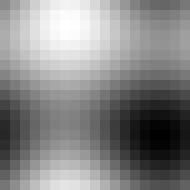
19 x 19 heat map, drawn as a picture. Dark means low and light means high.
No lone cell stands out from its neighbours. Overall the values sit about 50% of the way up the scale. There are no regular stripes. The top middle is the ninth with the highest average. The bottom right is the ninth with the lowest average.
